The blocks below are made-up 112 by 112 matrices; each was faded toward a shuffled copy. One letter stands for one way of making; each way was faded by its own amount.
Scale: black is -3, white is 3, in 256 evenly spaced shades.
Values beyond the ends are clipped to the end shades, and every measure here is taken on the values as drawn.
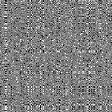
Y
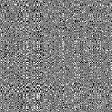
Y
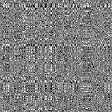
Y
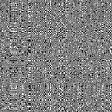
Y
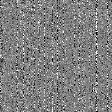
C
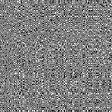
Y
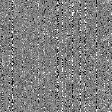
C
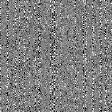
C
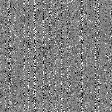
C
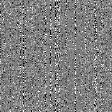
C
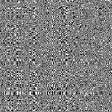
Y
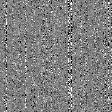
C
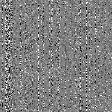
C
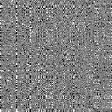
Y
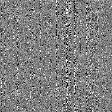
C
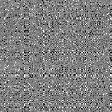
Y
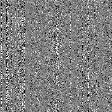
C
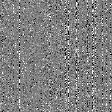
C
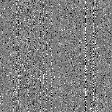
C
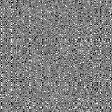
Y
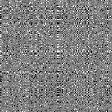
Y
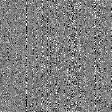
C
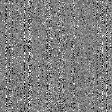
C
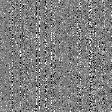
C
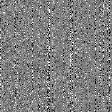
C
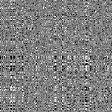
Y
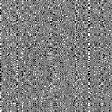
Y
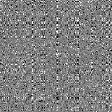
Y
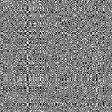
Y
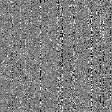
C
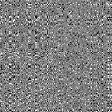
Y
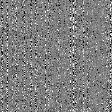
C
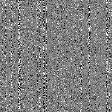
C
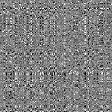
Y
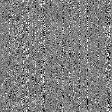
C
